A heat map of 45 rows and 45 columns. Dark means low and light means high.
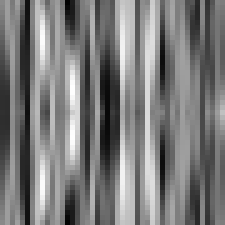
Average level on the scale: 50%. Grain: streaks running down. Mirror symmetry: top to bottom. Slope: none. Calmest part: middle right.
